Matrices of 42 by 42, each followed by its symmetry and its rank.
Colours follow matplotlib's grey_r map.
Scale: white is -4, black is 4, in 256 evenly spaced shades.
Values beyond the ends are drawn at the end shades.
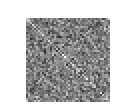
symmetric, full rank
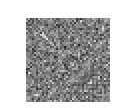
symmetric, full rank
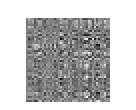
neither, rank five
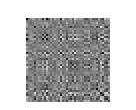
symmetric, rank three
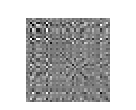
symmetric, rank three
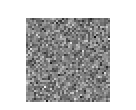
antisymmetric, full rank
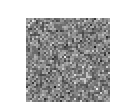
symmetric, full rank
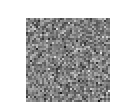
antisymmetric, full rank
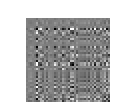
symmetric, rank two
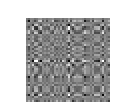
symmetric, rank two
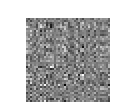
neither, rank five
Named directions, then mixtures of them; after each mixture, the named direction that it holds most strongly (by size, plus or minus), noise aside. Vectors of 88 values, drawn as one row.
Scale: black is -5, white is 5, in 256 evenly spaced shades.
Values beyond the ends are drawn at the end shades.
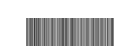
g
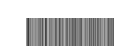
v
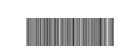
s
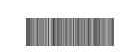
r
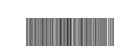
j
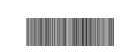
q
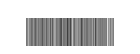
j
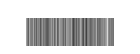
q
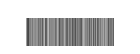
v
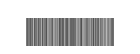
g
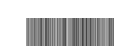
q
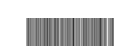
s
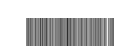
j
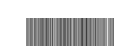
j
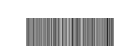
j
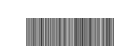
s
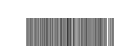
j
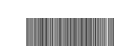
j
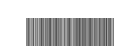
g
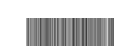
q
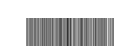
j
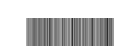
r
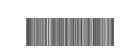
r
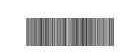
q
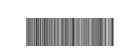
s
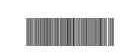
s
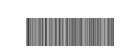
v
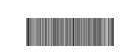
r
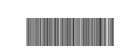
s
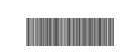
g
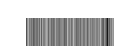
s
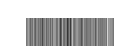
j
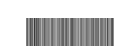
g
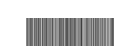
g
